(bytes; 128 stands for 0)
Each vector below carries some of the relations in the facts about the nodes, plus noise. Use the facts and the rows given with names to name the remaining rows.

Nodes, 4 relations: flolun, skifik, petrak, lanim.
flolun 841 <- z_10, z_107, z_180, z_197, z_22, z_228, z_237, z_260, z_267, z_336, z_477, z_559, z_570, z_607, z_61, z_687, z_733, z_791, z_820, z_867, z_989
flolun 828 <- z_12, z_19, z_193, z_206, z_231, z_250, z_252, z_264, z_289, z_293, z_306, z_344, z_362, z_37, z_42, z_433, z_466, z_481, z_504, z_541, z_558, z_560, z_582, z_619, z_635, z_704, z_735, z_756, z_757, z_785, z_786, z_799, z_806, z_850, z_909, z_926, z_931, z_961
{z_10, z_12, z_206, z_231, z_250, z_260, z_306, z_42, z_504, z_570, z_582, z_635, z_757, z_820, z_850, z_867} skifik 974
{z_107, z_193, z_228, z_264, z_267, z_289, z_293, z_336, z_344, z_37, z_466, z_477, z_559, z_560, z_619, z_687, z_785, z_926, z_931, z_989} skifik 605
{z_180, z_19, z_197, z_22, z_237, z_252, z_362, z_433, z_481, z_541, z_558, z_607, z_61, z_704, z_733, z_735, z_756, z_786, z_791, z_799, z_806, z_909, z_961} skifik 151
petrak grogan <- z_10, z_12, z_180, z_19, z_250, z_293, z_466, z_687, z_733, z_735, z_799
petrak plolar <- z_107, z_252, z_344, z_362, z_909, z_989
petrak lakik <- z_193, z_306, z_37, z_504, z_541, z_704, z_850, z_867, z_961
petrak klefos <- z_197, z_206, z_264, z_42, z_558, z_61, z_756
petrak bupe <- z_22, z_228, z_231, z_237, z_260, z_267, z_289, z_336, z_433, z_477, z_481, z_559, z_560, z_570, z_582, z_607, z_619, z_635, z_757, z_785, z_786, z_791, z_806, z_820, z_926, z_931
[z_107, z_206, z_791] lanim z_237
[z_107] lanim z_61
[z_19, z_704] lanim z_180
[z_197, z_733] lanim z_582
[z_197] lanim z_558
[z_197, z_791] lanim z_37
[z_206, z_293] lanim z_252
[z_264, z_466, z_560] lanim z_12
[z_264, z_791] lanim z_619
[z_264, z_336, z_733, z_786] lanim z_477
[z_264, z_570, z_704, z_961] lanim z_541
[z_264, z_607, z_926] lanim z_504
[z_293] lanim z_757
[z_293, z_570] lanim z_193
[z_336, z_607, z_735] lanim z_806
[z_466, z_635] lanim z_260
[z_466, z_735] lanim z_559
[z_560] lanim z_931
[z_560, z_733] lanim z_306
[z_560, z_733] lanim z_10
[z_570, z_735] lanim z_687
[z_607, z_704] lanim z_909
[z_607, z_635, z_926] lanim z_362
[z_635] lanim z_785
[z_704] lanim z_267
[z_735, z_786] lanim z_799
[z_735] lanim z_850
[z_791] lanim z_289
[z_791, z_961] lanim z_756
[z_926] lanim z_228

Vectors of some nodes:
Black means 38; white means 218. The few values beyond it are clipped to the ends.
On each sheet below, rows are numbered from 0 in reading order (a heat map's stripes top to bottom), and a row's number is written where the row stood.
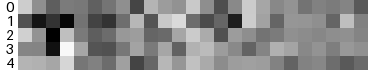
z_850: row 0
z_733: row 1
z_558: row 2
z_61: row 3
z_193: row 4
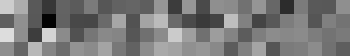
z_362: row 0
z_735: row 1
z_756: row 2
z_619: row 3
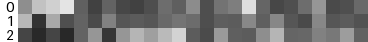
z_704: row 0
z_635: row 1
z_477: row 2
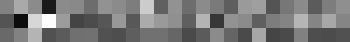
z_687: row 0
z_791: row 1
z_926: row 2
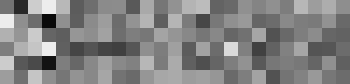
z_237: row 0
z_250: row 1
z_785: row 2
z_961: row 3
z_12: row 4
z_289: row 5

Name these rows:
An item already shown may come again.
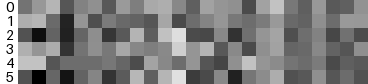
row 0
z_989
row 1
z_180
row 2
z_336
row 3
z_344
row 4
z_504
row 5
z_336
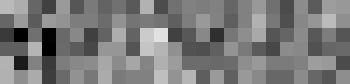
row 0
z_180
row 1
z_22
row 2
z_336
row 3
z_466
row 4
z_582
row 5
z_344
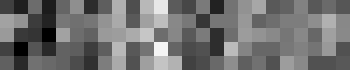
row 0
z_336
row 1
z_799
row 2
z_10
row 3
z_786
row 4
z_264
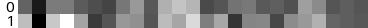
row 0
z_264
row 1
z_206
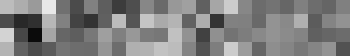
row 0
z_541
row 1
z_197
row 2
z_42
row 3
z_306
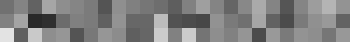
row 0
z_22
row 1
z_806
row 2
z_252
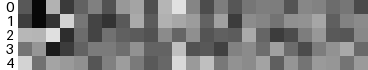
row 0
z_560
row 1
z_197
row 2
z_19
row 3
z_806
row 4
z_252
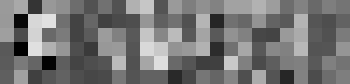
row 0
z_867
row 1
z_570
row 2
z_293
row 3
z_107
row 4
z_735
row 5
z_607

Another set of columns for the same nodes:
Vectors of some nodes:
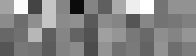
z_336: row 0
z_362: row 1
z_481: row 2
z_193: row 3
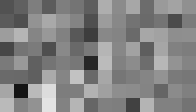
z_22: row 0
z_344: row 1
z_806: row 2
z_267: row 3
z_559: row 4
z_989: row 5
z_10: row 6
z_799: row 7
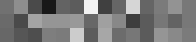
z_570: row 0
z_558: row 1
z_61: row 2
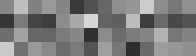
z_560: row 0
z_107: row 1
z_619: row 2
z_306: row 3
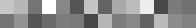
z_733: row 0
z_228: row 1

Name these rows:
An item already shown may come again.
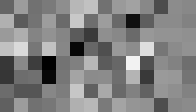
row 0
z_197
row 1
z_42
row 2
z_806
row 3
z_786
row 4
z_791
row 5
z_237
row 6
z_61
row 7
z_197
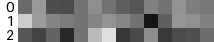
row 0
z_541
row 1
z_504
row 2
z_206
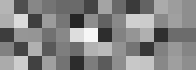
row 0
z_582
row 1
z_607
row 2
z_293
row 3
z_867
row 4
z_607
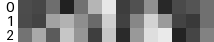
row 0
z_206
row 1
z_19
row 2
z_264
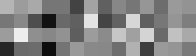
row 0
z_635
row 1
z_570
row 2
z_477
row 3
z_237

